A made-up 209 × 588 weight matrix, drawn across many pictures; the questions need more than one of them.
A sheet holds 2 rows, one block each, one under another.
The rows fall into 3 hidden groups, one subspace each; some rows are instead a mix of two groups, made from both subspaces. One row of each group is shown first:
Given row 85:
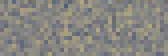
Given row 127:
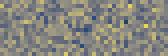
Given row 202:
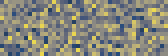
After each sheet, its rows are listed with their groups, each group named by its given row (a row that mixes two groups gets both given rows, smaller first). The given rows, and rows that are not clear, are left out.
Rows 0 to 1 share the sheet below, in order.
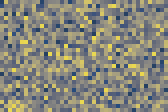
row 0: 202
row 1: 202
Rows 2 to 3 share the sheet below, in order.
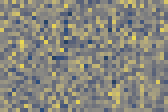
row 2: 85
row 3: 85 and 202
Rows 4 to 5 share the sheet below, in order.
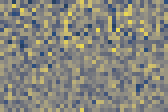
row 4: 85
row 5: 202
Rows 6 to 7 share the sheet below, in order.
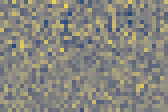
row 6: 85
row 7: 202
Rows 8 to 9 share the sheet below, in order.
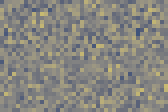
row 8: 202
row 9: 127
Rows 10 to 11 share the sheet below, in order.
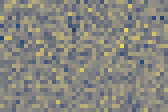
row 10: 127
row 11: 127
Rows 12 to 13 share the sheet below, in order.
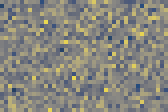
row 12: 85 and 127
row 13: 202
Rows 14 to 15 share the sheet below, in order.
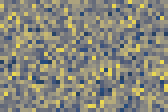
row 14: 127
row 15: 127
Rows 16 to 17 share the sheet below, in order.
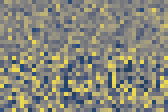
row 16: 202
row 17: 85
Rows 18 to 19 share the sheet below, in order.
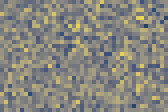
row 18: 127
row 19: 202
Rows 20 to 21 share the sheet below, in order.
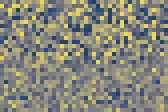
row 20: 127
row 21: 202
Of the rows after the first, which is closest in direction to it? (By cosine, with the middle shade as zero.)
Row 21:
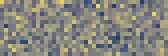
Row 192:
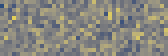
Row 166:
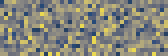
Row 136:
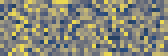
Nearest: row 136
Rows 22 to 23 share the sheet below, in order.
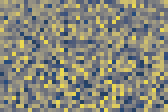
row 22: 85
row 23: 127
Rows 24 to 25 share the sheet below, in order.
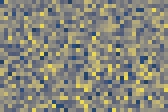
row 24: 202
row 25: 127
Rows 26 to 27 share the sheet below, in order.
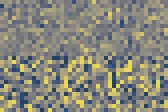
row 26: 127
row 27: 85
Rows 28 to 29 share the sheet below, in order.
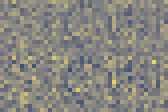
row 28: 85
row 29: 85
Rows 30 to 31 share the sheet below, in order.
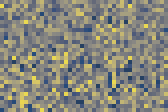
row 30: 127
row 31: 85
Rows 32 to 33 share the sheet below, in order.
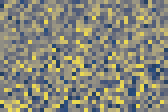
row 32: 127
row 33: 202
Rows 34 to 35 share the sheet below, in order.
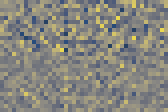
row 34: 85
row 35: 85
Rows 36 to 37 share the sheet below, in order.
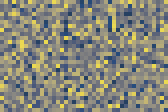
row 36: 85
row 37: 85 and 202
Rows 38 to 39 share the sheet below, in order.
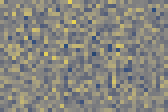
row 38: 202
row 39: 85
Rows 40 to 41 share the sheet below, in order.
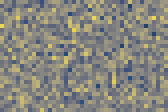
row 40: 127
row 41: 85
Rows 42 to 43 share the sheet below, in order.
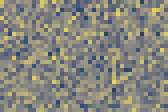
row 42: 202
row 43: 85 and 127
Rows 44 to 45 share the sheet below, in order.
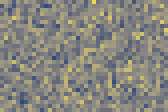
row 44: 127
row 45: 85
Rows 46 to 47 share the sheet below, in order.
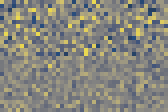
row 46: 127 and 202
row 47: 202
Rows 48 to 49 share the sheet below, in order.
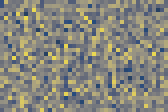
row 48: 202
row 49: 85
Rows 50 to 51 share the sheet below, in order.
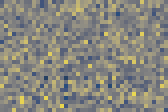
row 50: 202
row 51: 85
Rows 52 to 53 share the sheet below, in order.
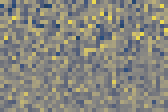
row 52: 127
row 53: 85
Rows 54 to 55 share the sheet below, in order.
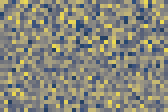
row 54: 127
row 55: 202
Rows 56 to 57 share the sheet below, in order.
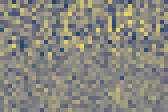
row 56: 85
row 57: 202
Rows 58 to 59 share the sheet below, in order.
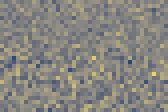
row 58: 202
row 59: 127
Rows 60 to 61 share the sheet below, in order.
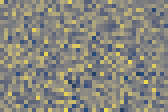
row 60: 202
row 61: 127
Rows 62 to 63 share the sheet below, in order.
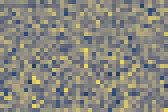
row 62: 127
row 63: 85 and 127
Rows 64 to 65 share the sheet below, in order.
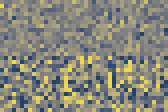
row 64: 127
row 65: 85
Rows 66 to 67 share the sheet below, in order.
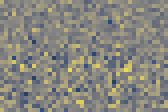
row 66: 202
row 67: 85
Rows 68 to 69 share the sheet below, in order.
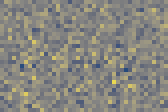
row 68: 202
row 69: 85
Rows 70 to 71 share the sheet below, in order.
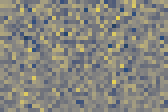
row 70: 85
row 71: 85
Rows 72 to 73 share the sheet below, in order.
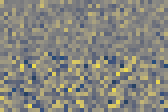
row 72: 202
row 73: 85
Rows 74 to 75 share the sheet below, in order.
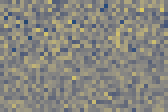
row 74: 202
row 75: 202
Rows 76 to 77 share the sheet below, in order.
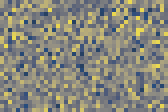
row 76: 202
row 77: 202
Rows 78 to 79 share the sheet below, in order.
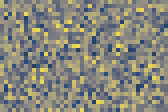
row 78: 202
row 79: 202
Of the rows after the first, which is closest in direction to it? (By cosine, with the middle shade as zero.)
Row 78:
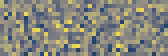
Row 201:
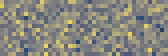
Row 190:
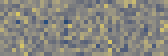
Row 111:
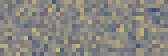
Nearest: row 201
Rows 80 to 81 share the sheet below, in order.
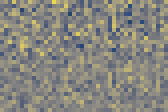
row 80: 85
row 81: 85
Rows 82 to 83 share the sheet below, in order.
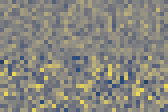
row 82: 85
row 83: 127
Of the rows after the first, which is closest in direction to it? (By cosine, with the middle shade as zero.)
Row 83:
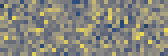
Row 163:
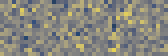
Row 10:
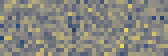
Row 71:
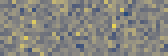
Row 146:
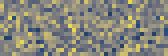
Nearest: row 10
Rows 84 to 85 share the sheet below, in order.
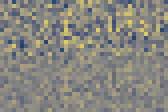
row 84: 85
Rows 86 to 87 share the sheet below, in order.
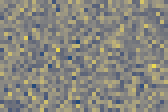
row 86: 127 and 202
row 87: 202
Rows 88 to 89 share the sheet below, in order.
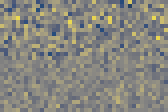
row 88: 127
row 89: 202
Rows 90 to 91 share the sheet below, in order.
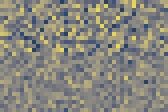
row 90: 85
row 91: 127
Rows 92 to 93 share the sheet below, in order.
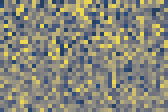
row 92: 202
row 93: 85
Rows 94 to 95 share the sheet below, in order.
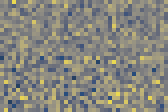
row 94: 85
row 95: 202
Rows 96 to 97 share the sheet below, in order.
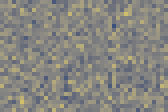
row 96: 85
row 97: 85
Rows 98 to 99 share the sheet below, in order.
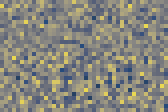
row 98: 127
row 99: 85 and 127
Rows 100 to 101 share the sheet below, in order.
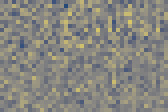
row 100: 85
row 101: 85
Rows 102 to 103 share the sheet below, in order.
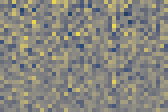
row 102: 85
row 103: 85
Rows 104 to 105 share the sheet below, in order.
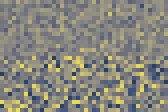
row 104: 127
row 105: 202
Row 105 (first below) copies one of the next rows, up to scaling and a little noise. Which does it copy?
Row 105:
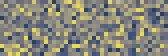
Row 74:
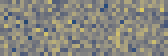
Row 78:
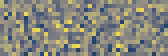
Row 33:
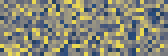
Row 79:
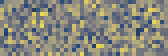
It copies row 33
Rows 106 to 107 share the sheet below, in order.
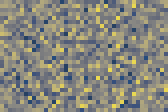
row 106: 85
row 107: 85 and 127
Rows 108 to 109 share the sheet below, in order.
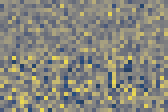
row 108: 127
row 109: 85
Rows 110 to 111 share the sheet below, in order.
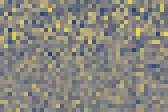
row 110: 202
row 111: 202
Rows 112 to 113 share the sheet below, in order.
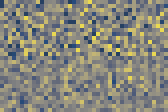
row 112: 127 and 202
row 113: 85
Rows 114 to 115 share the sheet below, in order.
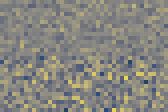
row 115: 127
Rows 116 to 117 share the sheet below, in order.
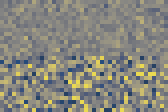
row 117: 127
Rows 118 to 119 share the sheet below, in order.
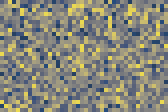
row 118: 85 and 202
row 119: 202
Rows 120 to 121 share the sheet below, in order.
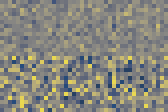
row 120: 85
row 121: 85
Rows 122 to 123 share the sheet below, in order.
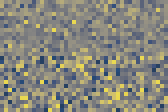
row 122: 127 and 202
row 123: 202
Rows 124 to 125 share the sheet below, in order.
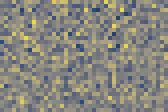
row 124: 85
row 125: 85
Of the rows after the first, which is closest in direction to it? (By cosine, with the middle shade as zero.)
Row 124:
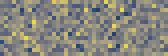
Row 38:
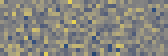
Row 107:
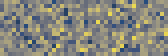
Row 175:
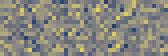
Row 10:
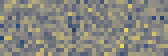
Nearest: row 10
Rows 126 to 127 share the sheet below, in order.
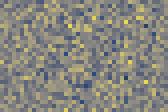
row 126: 127
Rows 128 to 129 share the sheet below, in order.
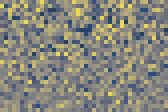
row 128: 127
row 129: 85 and 127
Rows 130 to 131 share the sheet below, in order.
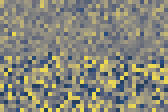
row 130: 202
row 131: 202
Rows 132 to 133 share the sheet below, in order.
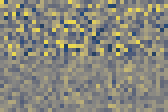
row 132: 202
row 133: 85
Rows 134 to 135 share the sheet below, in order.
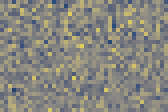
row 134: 85
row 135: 202
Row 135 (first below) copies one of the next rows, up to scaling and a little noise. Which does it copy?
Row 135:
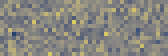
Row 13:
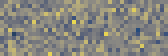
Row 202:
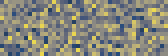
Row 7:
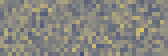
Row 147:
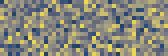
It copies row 13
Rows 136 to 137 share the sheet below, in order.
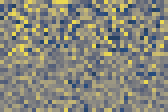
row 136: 85 and 202
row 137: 127
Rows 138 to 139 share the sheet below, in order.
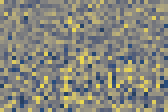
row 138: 127 and 202
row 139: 85
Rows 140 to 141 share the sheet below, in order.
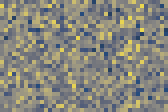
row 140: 127
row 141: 127
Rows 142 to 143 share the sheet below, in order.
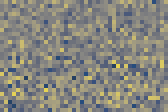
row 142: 85
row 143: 202
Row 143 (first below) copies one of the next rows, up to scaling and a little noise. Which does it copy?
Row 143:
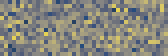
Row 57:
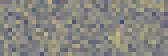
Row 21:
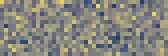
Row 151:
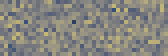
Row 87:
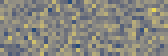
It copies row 151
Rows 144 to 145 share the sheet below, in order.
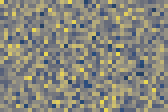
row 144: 202
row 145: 127
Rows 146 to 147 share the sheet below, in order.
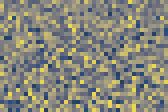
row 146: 127
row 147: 202
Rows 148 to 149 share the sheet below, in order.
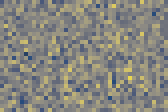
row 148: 202
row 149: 85
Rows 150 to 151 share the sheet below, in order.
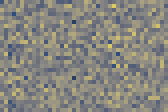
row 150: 202
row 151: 202
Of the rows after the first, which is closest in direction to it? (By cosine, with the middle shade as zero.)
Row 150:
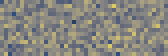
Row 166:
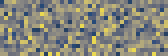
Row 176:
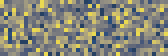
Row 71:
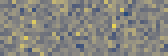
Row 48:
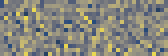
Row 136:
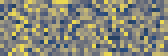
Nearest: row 166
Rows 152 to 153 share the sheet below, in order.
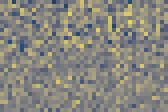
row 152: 85
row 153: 202
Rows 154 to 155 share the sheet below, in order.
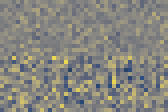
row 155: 85
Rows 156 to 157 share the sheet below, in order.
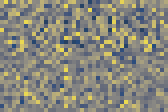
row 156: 85 and 127
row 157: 85 and 127
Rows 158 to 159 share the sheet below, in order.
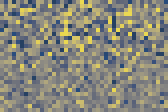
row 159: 85
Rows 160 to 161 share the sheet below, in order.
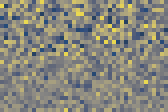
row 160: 127
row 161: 127
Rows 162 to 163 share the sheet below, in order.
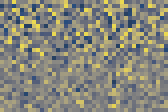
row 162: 85 and 127
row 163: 85
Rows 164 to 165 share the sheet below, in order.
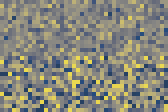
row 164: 127
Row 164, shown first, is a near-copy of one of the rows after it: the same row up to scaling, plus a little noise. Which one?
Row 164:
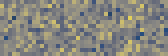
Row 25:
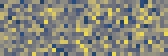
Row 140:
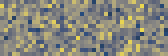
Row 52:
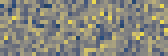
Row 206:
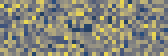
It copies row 140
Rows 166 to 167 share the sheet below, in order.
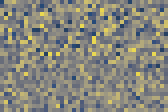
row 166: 202
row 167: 202
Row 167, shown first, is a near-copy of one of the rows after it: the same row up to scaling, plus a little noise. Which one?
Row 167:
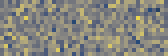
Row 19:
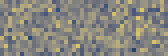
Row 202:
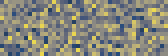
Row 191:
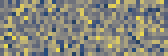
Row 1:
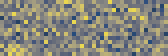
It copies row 191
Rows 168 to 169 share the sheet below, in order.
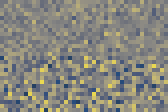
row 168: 202
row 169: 202
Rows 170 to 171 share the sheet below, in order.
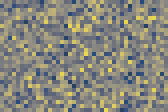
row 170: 127
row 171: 127
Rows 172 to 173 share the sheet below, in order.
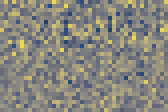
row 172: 85
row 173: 127
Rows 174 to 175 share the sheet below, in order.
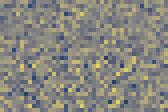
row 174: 127
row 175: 85
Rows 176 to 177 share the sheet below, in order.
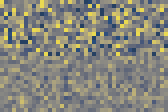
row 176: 202
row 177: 85
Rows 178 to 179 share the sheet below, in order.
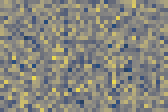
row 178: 85
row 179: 85
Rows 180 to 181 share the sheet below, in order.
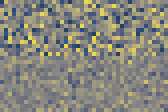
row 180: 202
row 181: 127
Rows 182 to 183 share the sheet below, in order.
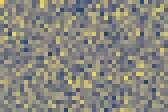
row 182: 202
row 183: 127
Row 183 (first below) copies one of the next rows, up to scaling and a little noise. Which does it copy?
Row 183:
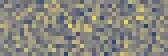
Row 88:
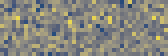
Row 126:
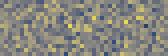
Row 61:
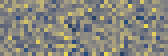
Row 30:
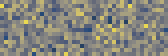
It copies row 126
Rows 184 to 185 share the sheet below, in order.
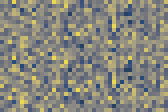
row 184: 85
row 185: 85
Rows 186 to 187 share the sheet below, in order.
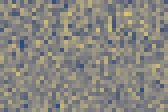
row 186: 85
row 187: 202
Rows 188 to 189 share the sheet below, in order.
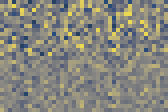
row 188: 85
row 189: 85 and 202
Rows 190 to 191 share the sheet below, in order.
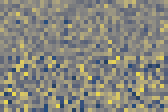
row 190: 85 and 202
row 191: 202
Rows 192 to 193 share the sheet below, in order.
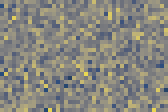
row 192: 127
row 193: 202
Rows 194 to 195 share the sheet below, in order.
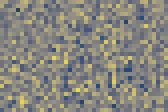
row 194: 127
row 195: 85
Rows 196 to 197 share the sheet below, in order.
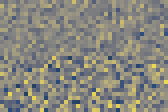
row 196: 127
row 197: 202
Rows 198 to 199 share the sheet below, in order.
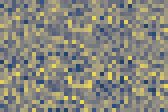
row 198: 127
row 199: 127
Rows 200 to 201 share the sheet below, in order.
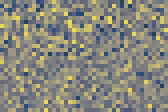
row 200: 127
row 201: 127 and 202
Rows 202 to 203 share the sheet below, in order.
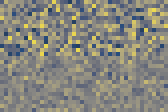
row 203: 127
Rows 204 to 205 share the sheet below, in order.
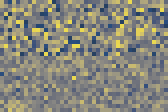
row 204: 202
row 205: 202
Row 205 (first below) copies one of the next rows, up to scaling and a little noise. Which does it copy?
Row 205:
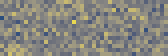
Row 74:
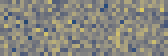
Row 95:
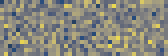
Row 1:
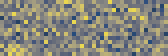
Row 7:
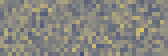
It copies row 1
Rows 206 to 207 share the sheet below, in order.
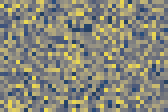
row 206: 127
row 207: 202
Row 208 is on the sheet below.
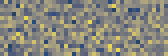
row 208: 202
